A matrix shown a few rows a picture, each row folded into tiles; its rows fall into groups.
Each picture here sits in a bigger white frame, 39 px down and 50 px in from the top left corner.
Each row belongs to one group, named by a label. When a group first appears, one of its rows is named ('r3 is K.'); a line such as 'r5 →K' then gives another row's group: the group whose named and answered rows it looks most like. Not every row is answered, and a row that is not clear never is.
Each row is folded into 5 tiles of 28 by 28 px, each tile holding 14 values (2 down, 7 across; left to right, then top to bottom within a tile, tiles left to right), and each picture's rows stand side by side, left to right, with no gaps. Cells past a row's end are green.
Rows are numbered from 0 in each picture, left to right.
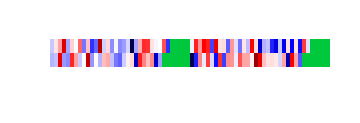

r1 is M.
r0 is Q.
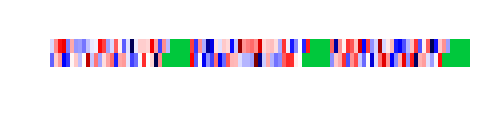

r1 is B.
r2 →Q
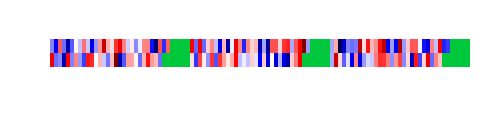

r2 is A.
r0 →B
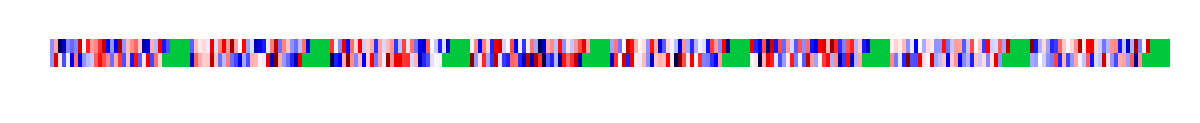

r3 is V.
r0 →A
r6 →B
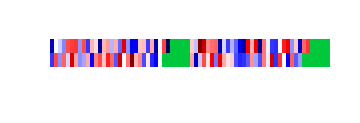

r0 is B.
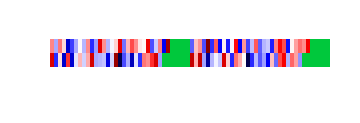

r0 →B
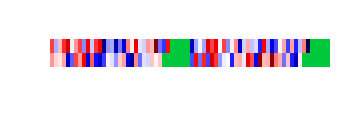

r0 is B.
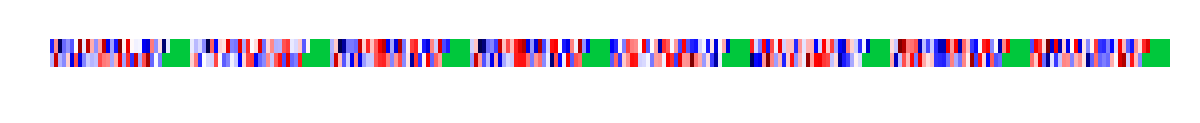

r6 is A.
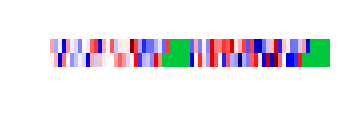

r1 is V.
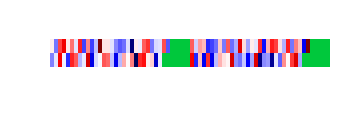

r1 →B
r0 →Q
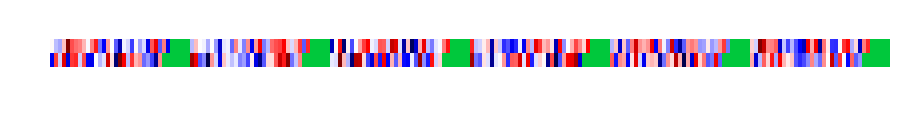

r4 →V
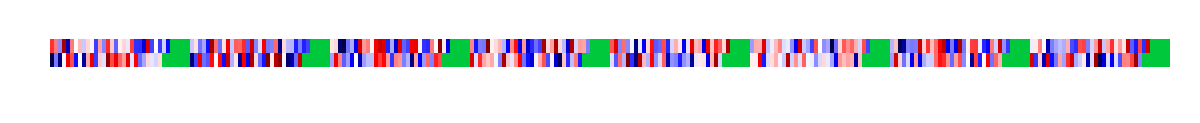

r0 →M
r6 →A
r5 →Q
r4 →B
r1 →V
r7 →B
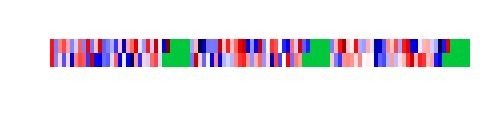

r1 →A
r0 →B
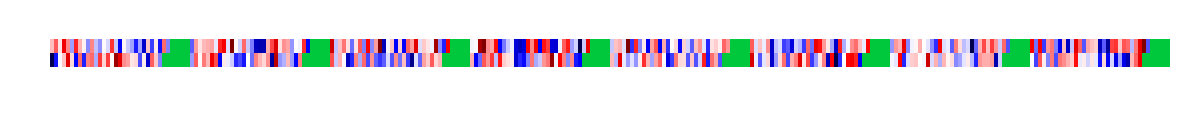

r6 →Q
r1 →V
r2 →B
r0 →M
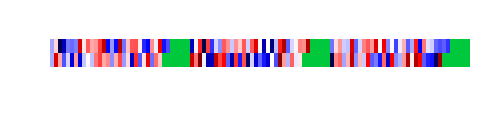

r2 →V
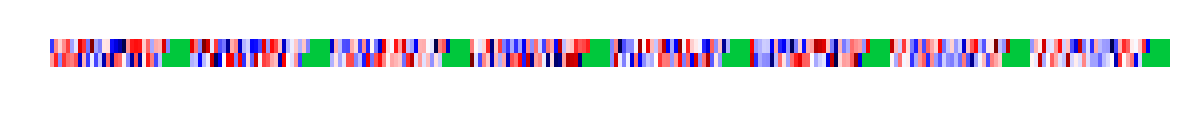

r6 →B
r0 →V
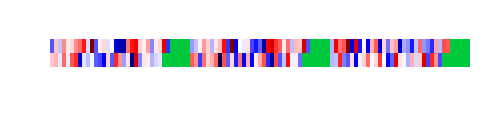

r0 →V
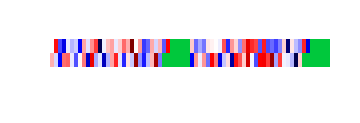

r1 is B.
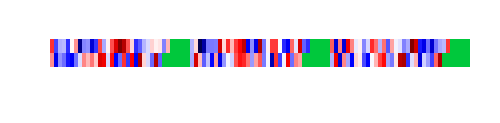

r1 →A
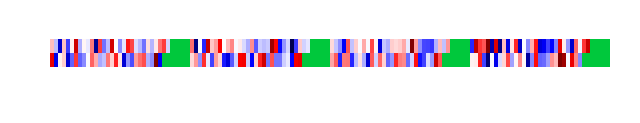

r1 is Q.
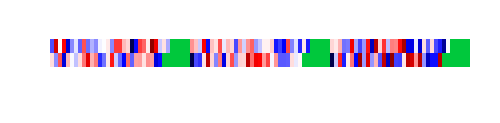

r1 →M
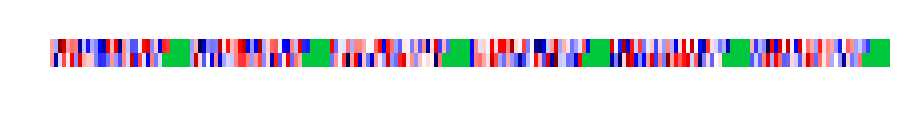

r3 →V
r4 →M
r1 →A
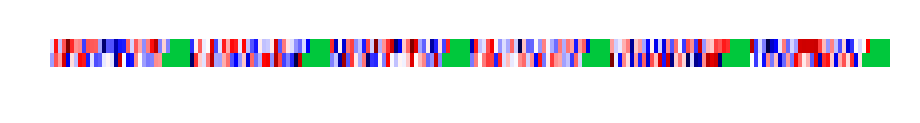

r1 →V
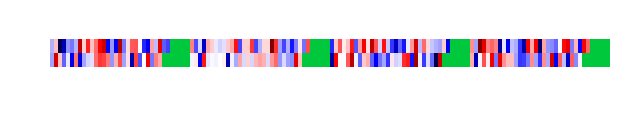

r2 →V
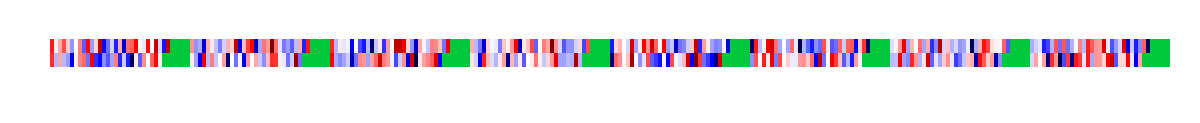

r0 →B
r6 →Q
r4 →V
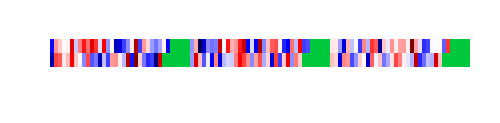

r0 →V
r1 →A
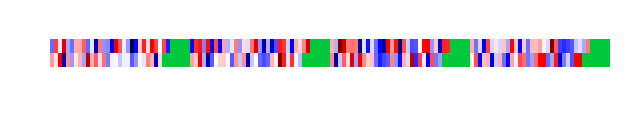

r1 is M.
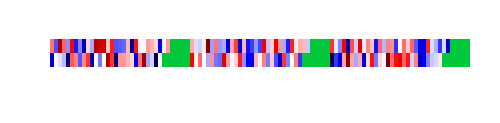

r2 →M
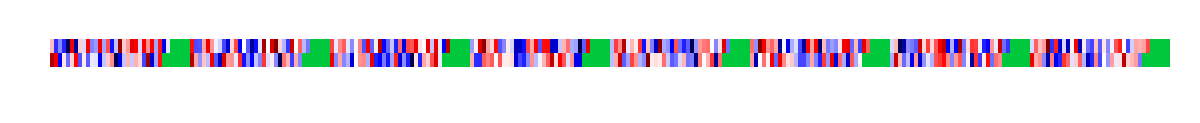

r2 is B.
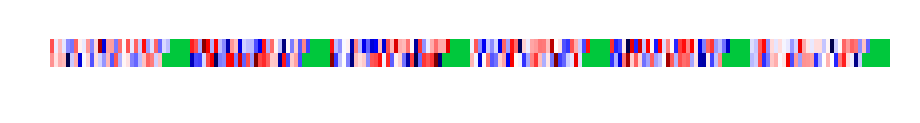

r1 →M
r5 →Q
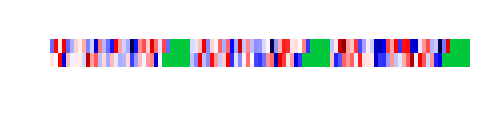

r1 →Q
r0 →Q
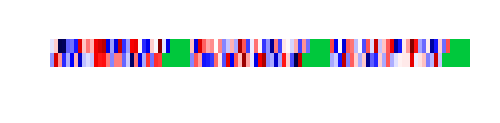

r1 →Q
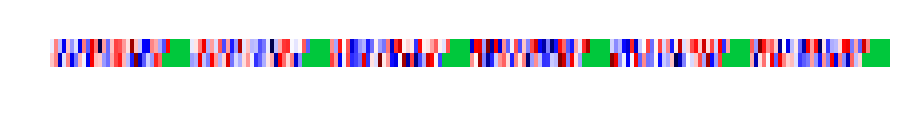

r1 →Q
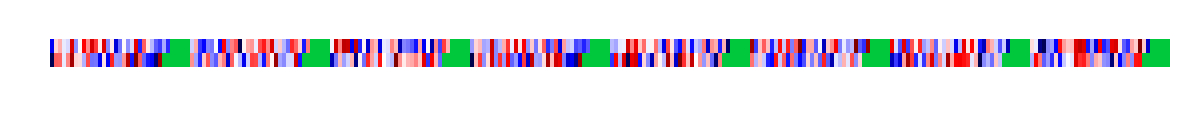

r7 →A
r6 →M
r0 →V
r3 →V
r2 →M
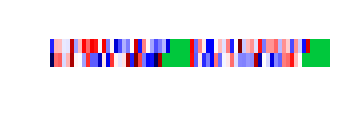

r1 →B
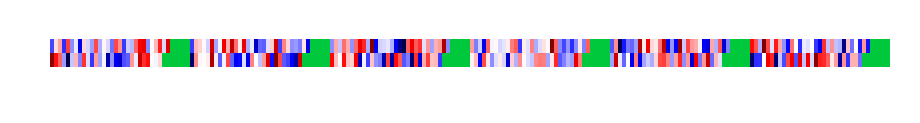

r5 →M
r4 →A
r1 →V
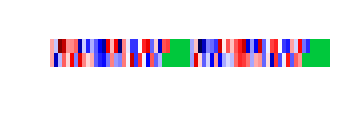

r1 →A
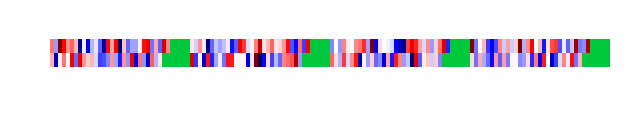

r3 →B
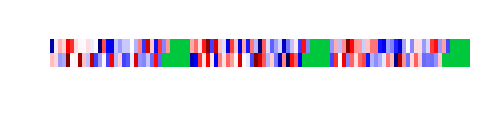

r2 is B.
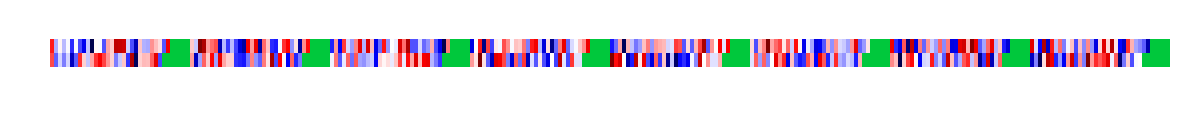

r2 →A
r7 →M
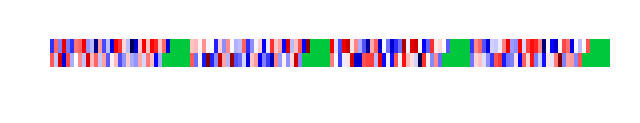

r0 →Q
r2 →M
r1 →B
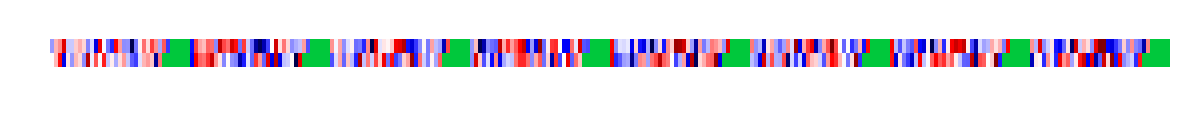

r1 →V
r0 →Q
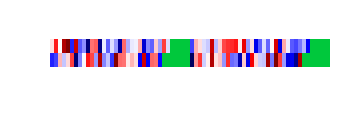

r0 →M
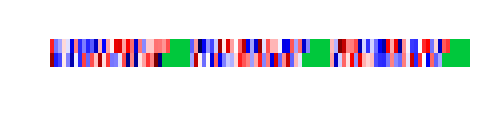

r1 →A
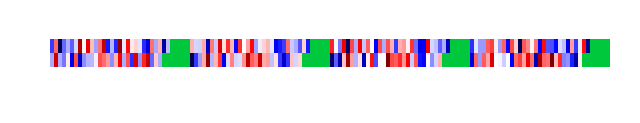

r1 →M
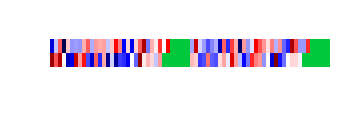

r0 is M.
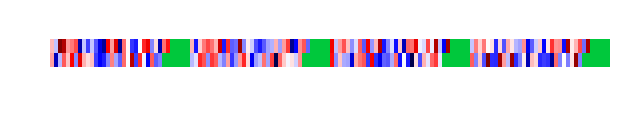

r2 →B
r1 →Q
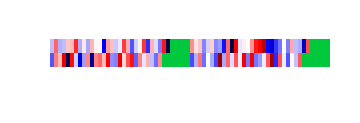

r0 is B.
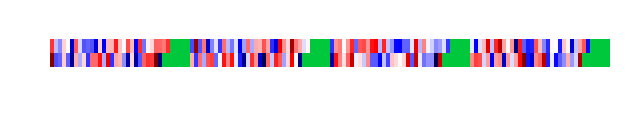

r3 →Q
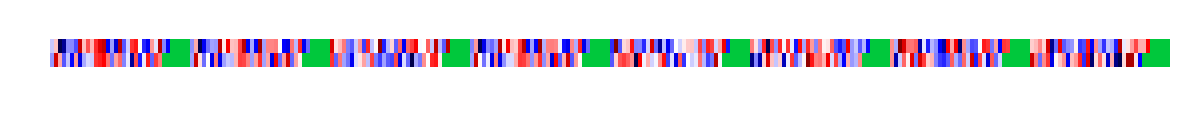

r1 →A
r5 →M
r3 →A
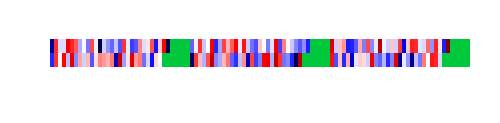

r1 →V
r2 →B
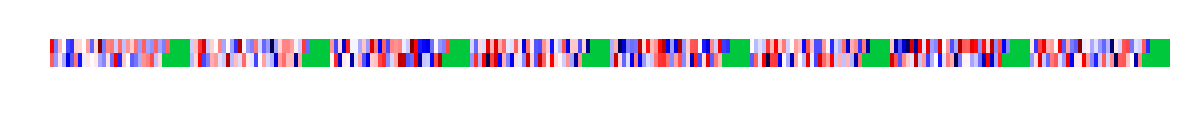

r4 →A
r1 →Q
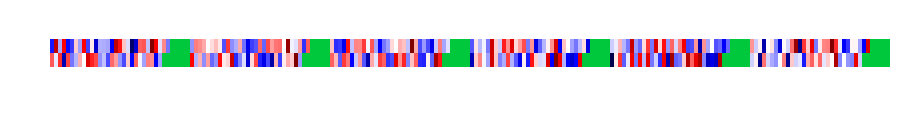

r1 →B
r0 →Q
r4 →V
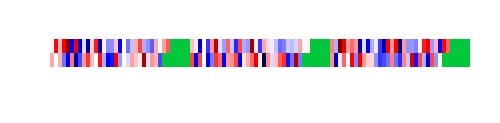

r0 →M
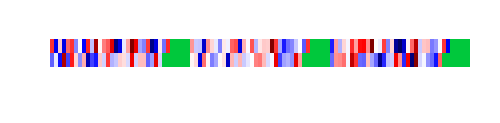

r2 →V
